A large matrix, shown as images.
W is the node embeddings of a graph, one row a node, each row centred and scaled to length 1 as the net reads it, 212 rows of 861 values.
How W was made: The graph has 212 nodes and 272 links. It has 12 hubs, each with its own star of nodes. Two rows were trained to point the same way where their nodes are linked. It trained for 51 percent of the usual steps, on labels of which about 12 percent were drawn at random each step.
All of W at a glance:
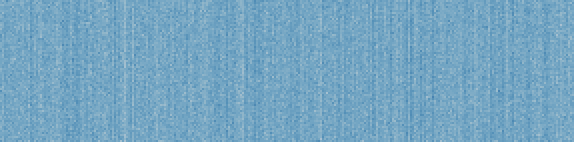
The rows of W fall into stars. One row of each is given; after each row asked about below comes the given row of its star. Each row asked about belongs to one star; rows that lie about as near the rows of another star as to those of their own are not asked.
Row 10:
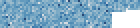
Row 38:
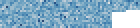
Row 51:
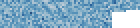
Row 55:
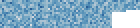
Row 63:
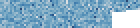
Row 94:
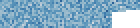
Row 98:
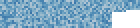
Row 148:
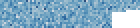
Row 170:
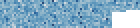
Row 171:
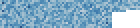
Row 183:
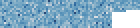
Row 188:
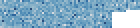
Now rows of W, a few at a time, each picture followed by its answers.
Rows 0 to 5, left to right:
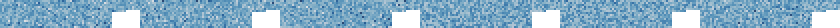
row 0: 10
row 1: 55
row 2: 188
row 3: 148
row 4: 183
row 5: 188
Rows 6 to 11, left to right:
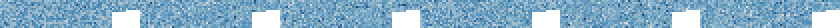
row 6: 55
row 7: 10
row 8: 38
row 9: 188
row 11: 183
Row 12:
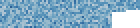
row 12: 94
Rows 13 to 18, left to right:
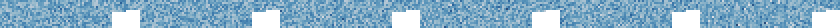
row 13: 148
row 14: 183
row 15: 98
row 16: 51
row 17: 63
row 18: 10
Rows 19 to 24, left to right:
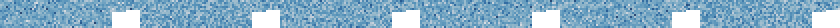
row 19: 170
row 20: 38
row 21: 171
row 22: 148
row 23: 188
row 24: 98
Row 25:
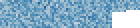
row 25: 148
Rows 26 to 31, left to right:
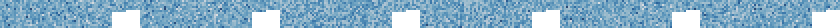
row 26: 98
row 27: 171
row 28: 55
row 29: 55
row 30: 51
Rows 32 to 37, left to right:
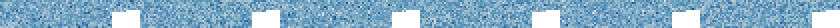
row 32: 148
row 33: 170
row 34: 98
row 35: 55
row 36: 171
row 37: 38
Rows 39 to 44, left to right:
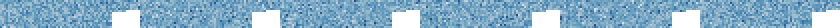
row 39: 51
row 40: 171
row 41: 170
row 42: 51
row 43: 171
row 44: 183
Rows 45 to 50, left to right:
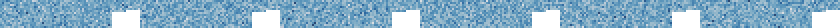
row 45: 148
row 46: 171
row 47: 171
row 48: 183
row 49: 148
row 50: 63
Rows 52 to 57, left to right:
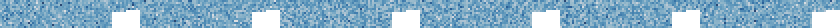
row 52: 170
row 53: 94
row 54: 10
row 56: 170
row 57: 10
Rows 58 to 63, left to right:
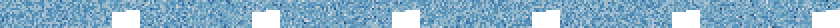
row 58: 55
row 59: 55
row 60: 10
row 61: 183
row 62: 55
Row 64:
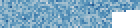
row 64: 38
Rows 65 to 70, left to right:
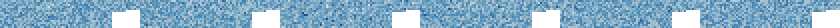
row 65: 55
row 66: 10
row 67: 63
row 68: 148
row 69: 188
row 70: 63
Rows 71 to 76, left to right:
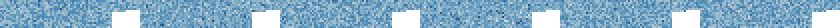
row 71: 55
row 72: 38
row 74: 94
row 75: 38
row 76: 98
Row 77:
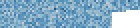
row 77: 10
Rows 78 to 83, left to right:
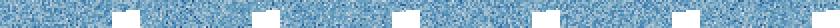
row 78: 148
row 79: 170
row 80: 38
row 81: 51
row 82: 171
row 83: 55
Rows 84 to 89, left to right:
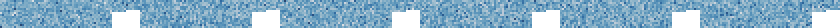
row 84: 188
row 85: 10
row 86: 170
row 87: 51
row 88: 51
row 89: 148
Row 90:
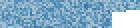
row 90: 188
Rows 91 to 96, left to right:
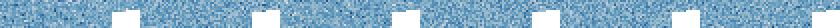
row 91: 10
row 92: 38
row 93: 188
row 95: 51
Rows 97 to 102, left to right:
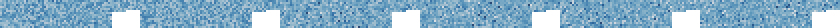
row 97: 55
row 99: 148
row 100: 98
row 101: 55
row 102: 38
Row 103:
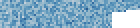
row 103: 38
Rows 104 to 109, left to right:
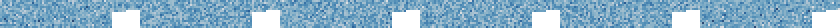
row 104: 38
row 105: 148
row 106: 63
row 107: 98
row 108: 148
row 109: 63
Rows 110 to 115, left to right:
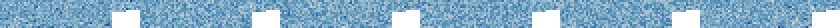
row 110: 148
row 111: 98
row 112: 98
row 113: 55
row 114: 170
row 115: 171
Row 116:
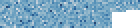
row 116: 170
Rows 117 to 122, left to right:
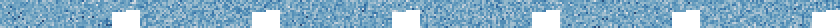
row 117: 94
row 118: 171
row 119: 38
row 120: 171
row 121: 183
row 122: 98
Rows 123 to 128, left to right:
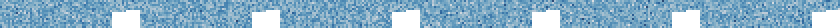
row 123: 188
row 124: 38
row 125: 98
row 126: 148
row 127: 51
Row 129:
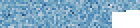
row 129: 98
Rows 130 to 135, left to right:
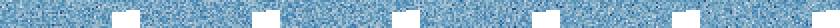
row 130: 98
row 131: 38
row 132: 170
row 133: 98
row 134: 98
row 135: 94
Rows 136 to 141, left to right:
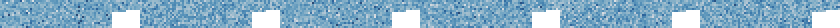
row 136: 188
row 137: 55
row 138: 183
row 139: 148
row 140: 55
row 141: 51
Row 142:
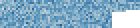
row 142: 38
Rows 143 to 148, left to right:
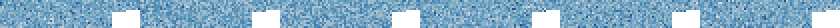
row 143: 94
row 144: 170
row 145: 94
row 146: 98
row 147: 171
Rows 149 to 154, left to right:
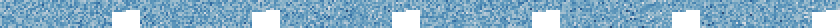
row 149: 98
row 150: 63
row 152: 55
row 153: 94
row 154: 63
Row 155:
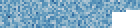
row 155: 98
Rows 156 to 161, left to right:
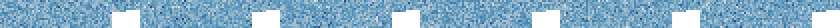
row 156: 170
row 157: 94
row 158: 183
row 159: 38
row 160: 51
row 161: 55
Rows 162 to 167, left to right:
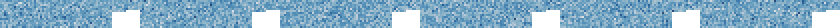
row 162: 148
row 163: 55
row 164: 171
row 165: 171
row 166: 38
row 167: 51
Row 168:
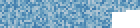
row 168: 10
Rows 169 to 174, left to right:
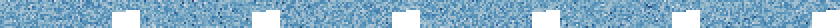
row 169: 55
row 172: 148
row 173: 171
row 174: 188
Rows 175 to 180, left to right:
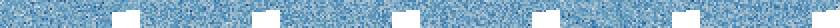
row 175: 183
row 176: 63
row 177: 98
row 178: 98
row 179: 188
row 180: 148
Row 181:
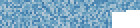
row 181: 51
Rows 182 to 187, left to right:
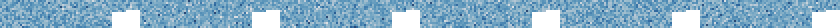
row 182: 94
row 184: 170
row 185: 10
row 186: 171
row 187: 55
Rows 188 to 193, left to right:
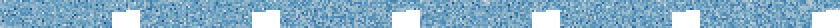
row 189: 63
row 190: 94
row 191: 38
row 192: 170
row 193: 10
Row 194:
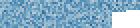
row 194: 94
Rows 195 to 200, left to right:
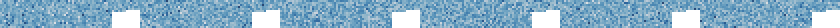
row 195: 10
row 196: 148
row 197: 38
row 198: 188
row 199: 51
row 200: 183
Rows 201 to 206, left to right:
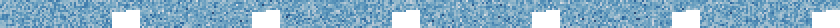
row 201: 38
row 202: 94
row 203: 188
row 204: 10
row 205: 183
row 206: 183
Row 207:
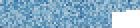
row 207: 10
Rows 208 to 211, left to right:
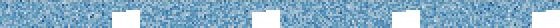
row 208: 38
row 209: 148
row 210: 94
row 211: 98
